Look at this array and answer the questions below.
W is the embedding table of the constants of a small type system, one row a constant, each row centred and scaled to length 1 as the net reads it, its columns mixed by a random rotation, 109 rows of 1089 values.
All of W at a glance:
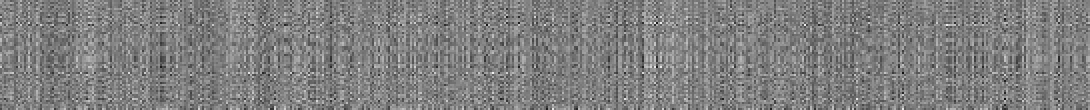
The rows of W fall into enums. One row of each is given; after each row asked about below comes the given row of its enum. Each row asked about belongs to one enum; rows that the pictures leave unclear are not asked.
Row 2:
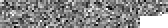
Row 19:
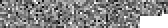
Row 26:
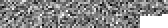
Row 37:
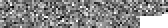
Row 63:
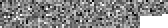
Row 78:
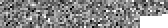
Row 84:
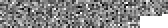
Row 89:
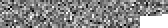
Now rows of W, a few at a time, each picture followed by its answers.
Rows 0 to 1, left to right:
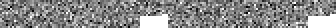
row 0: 89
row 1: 84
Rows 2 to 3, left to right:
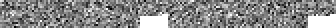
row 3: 26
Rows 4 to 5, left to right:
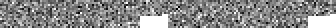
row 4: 84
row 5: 89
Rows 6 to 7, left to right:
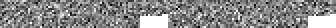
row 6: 26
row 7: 89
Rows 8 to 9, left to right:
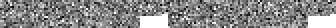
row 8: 37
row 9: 63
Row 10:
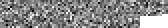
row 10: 89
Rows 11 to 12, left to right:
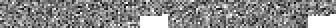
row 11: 84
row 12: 26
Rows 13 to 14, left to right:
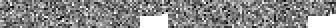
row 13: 37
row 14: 19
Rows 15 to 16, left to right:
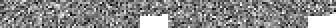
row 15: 26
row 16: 37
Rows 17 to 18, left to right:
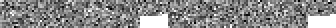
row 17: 2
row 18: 63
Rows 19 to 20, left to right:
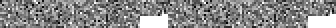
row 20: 19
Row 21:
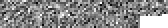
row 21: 26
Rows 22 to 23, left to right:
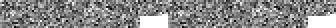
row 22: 2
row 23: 2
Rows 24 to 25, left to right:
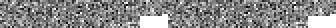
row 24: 84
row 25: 84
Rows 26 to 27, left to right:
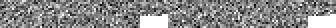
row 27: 89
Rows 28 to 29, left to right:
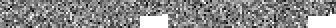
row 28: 89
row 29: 19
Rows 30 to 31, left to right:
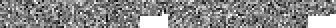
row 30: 19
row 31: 26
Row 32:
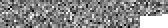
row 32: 89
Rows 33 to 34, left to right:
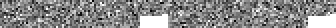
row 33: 63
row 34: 2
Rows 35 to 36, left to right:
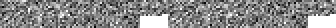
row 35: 26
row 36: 26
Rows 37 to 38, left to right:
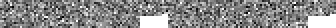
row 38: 84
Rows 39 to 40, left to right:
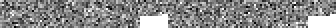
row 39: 2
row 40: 84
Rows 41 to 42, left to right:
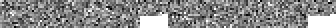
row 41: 2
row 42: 63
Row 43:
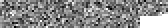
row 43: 2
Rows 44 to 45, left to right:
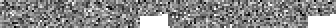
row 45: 63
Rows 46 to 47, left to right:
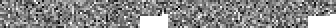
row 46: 19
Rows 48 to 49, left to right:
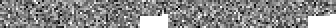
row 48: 19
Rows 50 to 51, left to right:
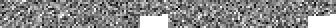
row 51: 89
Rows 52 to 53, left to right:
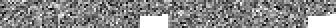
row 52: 26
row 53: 2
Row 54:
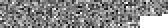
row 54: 84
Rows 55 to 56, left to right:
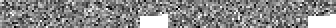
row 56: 89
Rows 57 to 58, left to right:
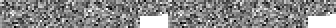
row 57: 2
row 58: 2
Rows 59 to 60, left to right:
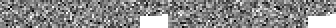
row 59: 89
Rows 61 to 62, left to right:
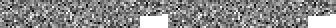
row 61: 89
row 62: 89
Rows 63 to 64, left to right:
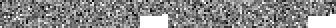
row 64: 19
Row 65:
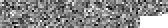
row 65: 2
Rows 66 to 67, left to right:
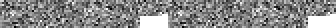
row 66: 2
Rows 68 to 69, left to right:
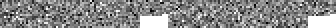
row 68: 63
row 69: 89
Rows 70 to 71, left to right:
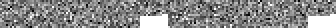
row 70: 89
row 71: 63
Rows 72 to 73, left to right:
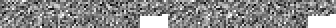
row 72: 26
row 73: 26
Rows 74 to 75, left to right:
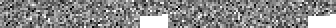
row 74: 78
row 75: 89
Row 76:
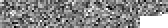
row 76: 2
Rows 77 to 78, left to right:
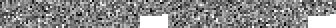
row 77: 63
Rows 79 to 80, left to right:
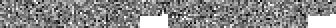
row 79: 19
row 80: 63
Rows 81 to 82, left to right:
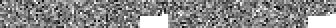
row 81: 19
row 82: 2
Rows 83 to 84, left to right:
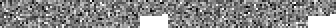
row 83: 63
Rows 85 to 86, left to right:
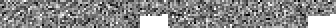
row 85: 26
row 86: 63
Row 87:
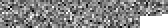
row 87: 89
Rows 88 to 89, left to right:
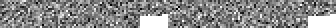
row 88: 26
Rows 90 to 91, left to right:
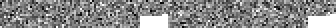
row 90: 63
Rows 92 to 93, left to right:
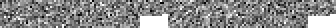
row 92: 63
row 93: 26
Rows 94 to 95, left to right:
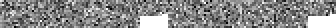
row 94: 2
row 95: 19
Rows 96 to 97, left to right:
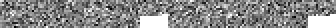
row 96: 2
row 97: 26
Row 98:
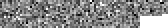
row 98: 63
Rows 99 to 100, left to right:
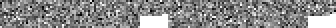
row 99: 63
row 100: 37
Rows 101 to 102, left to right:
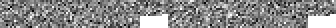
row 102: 26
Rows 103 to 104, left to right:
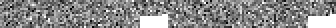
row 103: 78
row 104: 19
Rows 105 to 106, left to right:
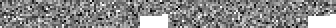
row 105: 63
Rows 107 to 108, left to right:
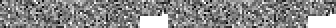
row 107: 19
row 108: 19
